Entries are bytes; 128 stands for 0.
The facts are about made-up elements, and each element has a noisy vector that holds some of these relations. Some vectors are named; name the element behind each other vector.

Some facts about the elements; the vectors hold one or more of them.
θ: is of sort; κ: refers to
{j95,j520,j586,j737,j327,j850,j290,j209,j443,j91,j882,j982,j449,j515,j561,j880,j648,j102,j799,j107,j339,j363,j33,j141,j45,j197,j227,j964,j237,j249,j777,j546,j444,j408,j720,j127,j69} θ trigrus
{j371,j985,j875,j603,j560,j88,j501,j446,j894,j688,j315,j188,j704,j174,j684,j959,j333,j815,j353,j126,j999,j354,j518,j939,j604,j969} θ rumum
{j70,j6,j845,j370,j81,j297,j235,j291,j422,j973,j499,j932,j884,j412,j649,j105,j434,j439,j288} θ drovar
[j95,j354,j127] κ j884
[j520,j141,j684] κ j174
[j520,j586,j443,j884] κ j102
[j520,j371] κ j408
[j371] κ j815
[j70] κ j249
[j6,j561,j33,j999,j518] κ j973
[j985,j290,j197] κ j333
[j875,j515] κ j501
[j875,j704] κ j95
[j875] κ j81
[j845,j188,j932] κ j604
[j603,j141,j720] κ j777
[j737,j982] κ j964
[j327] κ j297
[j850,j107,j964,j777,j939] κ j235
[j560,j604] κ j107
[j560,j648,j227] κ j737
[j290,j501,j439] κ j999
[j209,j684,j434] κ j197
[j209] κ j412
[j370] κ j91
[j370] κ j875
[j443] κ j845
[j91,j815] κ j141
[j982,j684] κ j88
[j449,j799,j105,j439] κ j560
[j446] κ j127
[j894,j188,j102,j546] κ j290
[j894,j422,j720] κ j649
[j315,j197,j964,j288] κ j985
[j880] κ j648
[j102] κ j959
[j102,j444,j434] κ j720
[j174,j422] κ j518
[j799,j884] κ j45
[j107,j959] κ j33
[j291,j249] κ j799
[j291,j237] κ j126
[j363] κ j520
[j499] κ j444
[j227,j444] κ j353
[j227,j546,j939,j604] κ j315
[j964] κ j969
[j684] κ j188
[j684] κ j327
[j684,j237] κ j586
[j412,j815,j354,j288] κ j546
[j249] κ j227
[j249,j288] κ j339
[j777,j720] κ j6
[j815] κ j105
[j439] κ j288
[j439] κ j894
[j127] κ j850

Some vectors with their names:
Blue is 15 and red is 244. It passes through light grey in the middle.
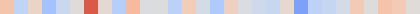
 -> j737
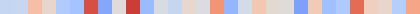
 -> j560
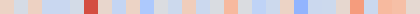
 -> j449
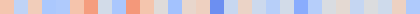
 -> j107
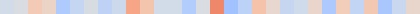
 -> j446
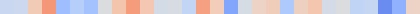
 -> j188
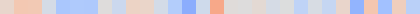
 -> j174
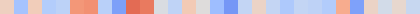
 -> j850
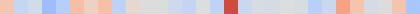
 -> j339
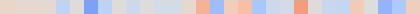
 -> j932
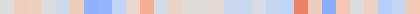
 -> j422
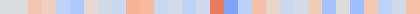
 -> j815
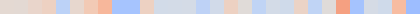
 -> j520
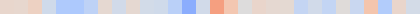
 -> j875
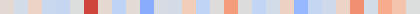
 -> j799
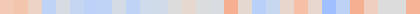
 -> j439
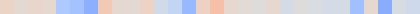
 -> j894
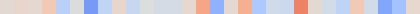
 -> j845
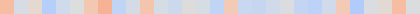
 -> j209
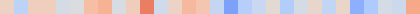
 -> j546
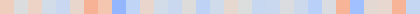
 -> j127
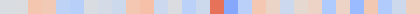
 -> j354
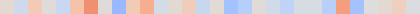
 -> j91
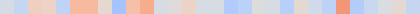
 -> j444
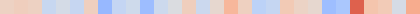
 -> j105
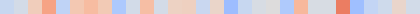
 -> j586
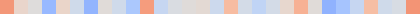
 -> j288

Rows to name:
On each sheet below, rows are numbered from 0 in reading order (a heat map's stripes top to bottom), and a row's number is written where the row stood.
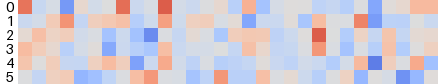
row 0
j197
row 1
j102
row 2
j884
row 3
j434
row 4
j141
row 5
j604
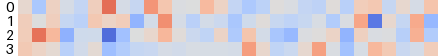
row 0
j227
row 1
j720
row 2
j6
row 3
j291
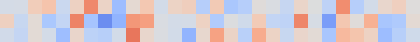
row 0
j95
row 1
j235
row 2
j353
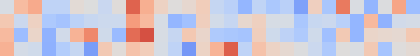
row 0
j33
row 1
j939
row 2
j964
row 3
j333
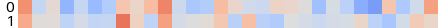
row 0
j315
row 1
j290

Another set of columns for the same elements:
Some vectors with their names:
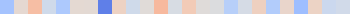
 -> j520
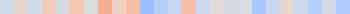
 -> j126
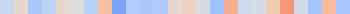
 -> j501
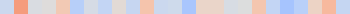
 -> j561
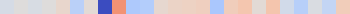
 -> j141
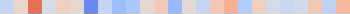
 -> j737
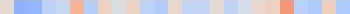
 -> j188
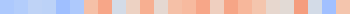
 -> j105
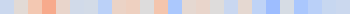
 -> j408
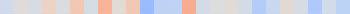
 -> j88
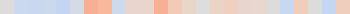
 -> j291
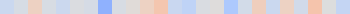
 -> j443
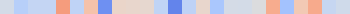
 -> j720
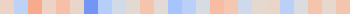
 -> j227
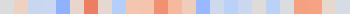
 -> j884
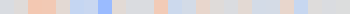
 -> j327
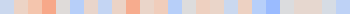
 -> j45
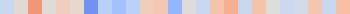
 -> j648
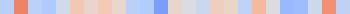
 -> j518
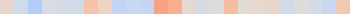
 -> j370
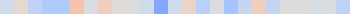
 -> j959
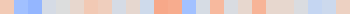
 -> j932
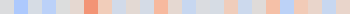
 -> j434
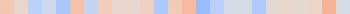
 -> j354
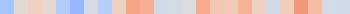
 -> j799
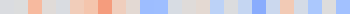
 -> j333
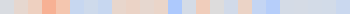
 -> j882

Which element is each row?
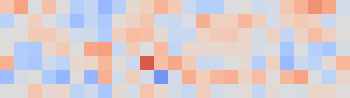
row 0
j95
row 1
j449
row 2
j249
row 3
j649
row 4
j412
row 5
j560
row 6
j209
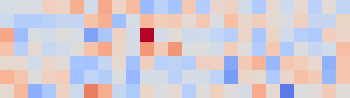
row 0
j353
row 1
j439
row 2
j546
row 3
j288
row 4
j107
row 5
j850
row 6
j6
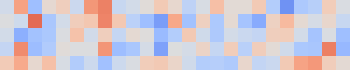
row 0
j973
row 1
j985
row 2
j894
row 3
j999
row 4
j127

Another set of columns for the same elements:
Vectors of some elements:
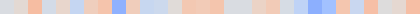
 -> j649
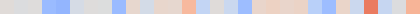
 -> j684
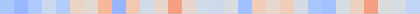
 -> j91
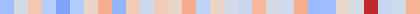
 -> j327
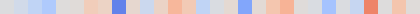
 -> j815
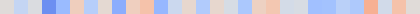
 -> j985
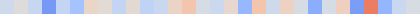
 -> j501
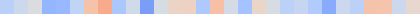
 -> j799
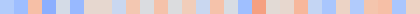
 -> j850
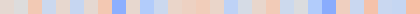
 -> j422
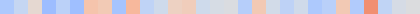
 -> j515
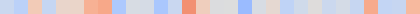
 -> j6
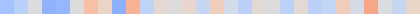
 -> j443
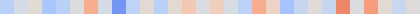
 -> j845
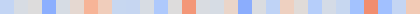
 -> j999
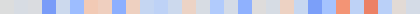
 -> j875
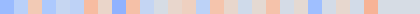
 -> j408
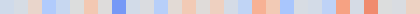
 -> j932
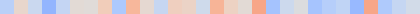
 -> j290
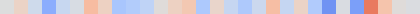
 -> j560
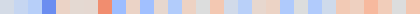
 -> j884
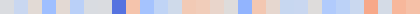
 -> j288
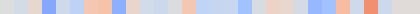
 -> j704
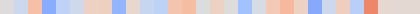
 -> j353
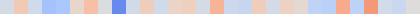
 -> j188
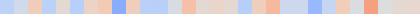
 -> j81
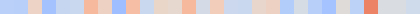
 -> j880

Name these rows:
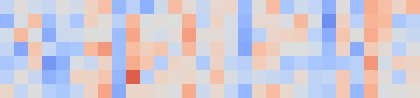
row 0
j105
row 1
j107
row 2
j959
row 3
j777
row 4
j197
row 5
j102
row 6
j603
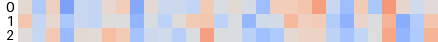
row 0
j939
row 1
j174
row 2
j518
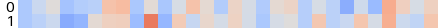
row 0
j449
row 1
j586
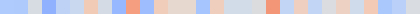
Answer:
j520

